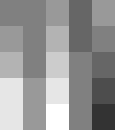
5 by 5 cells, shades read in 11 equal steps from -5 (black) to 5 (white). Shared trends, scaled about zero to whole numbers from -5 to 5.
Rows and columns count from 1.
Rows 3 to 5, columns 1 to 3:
2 0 3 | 4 1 4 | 4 1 5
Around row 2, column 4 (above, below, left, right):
-1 0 2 0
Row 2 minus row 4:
-3 -1 -2 -1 2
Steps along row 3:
down up down down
